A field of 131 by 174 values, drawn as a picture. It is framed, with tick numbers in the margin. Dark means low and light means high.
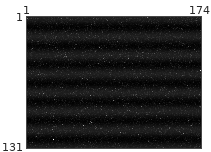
Average level on the scale: 10%. Slope: none. Histogram: skewed, a long tail of high values. Stripes: horizontal, repeating 7 times.
